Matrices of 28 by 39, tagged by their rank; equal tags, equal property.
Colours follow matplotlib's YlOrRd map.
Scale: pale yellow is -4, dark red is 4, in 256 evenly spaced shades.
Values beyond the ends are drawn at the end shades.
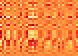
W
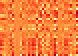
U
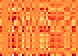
W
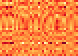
U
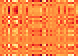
W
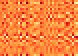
U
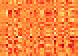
U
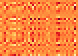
W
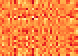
U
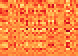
U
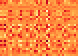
U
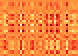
W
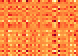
W
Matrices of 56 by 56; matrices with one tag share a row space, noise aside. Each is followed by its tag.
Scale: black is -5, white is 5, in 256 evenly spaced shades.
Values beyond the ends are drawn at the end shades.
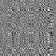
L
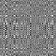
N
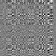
L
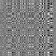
L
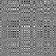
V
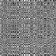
V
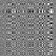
L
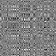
V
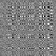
L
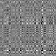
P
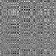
V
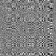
L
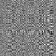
L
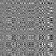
L
